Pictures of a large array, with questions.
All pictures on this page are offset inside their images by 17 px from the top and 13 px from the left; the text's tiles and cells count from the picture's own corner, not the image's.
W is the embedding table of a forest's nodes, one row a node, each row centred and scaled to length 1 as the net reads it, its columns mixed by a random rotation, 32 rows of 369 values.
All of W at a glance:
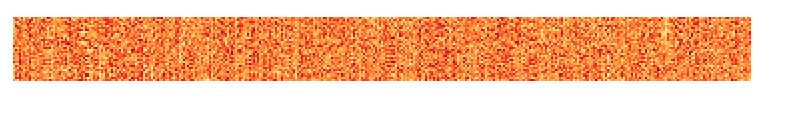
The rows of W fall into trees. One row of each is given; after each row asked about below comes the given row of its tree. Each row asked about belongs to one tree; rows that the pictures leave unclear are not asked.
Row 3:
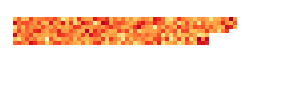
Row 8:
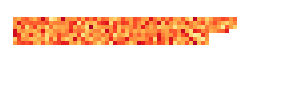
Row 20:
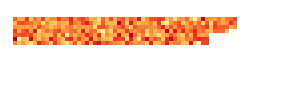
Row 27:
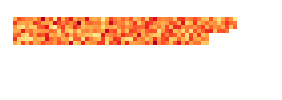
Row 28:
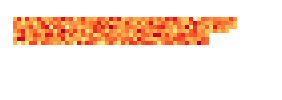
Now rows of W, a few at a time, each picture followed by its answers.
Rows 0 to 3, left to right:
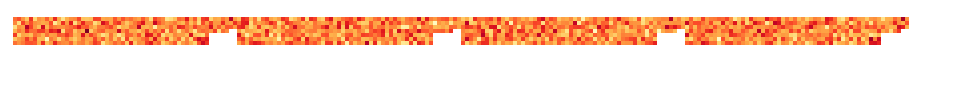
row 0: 3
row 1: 8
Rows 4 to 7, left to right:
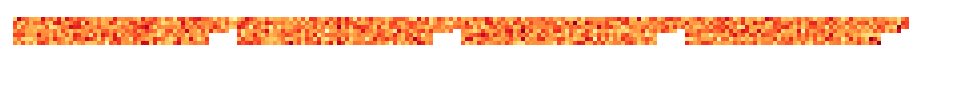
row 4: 27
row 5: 8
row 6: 28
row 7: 3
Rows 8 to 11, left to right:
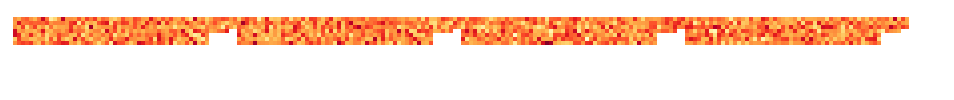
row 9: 8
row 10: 20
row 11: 28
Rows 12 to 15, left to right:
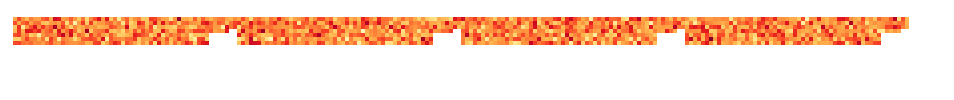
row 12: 3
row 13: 3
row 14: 20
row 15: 28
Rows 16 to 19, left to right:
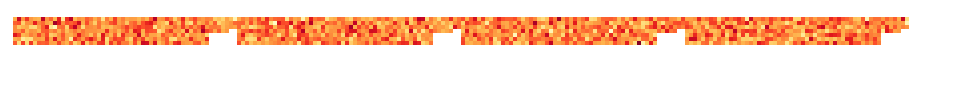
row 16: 27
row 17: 27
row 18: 20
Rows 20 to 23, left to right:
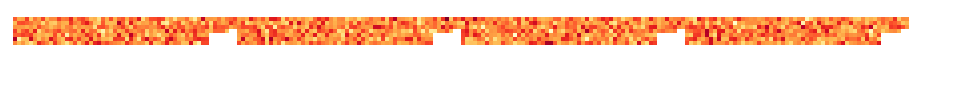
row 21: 28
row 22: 20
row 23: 28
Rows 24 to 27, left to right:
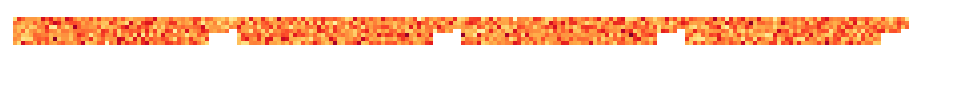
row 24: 27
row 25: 28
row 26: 8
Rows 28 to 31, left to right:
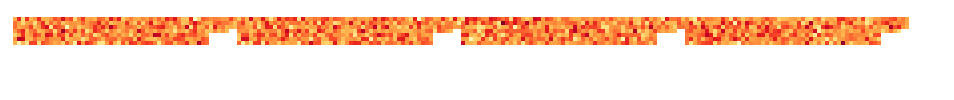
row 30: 27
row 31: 28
